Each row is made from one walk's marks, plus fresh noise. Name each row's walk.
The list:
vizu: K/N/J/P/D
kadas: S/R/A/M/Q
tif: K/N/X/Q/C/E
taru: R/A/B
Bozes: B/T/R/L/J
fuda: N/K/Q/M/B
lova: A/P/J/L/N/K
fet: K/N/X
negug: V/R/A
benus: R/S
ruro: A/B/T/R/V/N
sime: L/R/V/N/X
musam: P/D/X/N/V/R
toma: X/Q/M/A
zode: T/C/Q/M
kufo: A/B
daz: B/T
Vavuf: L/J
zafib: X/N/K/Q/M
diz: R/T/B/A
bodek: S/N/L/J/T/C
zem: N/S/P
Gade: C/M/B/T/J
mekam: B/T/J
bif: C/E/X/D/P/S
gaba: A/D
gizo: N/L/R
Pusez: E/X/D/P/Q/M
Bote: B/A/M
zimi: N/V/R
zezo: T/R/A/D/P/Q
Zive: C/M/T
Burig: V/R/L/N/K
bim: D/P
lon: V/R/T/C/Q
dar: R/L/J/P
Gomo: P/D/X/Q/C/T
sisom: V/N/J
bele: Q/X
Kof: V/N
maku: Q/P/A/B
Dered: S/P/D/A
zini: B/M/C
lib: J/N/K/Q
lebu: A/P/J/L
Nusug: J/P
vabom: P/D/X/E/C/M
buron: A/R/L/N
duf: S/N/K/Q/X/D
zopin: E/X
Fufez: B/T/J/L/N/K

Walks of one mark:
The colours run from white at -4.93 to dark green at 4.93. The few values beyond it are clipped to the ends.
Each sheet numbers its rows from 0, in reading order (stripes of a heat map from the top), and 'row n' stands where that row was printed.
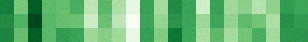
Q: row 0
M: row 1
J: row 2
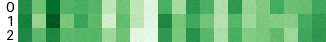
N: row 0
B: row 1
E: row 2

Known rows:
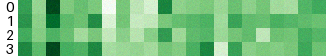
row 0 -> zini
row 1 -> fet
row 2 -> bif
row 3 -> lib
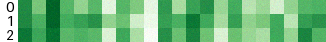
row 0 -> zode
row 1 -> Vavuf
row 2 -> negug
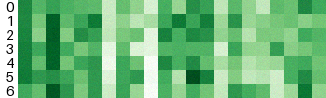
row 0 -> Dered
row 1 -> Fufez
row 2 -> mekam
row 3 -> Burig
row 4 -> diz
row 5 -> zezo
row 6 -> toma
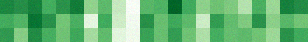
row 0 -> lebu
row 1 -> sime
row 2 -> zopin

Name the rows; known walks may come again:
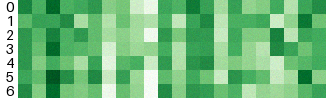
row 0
Vavuf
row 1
Pusez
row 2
sisom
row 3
zem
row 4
Gomo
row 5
toma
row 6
Zive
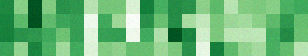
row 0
mekam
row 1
taru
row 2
zezo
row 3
duf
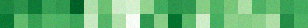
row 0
lova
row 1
gaba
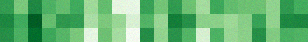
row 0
zopin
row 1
Nusug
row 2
zimi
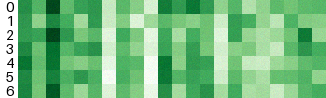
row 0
Bozes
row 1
tif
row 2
kadas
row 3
maku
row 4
lon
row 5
ruro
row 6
zode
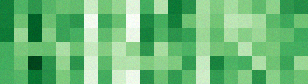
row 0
bim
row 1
diz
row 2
daz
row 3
bif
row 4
zafib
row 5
sime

